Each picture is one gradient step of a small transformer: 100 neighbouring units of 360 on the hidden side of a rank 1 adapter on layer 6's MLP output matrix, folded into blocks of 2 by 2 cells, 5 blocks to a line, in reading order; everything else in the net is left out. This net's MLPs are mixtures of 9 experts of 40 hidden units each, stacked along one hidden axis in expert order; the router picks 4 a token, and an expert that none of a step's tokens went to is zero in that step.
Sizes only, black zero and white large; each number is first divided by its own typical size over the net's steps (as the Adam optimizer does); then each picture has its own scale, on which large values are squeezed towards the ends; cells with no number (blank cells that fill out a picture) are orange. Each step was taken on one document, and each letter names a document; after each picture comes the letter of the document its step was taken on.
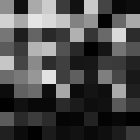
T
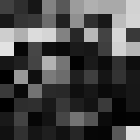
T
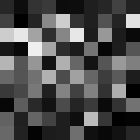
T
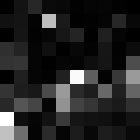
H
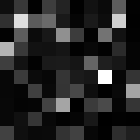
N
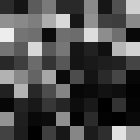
T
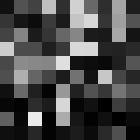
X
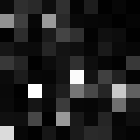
H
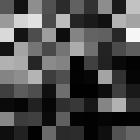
T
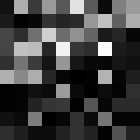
X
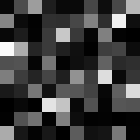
N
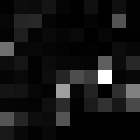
N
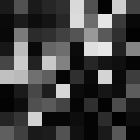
X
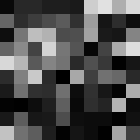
T
